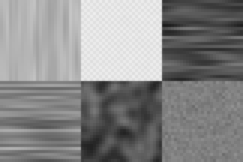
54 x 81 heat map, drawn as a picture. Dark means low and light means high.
It is made of 2 by 3 panels. Panel 1,1: high, streaked downward, faint in contrast. Panel 1,2: very high, checkered, faint in contrast. Panel 1,3: low, streaked across. Panel 2,1: middling, streaked across. Panel 2,2: low, blotchy. Panel 2,3: middling, fine-grained, faint in contrast.
